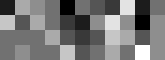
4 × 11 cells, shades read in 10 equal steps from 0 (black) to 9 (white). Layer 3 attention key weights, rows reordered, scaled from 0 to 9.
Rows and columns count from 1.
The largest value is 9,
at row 4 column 10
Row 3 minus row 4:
0 -1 0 2 -4 -1 -1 1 2 -6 0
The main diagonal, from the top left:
1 3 4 4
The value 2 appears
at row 1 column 8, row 2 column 5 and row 3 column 6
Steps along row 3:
same same up down down up up down down up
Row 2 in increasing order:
0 1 2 3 4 5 5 5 6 7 8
